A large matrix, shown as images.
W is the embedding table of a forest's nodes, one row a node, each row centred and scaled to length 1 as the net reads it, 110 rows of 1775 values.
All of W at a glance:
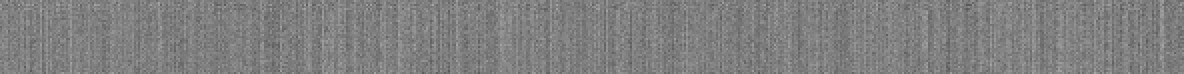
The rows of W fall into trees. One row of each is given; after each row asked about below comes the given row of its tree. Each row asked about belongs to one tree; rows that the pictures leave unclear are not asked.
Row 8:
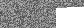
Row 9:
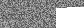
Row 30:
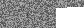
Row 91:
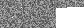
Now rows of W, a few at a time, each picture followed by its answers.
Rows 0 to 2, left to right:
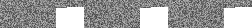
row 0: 30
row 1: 9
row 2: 8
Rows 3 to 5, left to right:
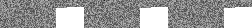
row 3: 8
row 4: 9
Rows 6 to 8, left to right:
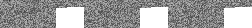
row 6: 8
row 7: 8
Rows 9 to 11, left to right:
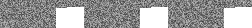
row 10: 30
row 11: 91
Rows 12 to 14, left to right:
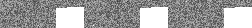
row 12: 8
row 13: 8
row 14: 8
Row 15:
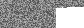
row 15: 8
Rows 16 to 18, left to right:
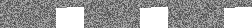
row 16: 9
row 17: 9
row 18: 9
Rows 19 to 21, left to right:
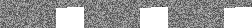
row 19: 30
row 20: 9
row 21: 9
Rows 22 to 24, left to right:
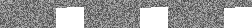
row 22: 8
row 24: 30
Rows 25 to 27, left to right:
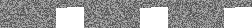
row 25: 9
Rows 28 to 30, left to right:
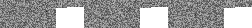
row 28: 30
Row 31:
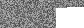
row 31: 8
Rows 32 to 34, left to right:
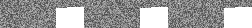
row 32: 9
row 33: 9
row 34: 8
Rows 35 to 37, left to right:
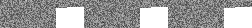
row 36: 30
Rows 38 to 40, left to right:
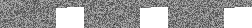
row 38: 8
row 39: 9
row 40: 30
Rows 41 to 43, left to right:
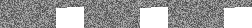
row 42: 9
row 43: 9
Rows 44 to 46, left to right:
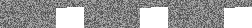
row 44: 30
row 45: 8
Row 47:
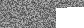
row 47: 9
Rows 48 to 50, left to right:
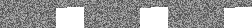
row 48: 30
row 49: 8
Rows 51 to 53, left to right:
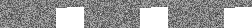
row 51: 9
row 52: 30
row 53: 30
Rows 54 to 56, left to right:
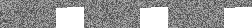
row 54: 8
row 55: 9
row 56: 9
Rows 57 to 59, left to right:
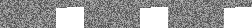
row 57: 9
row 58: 30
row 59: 30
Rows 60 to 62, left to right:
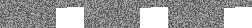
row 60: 30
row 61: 8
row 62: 30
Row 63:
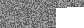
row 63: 30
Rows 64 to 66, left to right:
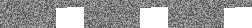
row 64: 9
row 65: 30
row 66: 9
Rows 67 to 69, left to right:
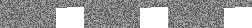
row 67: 9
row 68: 9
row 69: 30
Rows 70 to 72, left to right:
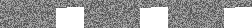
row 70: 30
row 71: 9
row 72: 9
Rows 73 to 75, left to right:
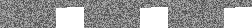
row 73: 8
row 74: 9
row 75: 8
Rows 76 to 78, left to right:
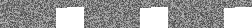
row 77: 30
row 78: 91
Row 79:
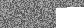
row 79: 8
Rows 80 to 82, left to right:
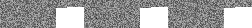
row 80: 30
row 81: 9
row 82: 30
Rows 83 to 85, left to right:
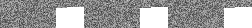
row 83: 8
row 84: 30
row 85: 9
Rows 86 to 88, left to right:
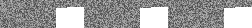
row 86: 8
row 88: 30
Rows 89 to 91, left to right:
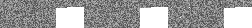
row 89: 8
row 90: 8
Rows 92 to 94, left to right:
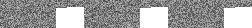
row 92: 30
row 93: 30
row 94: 9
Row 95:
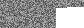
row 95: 30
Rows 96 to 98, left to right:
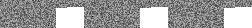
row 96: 9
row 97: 91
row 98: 30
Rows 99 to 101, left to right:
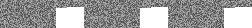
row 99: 9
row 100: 30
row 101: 9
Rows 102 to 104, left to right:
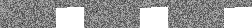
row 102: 8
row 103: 30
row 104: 9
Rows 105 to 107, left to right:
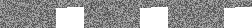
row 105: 30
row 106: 9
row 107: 9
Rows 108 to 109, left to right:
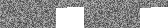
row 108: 30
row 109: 8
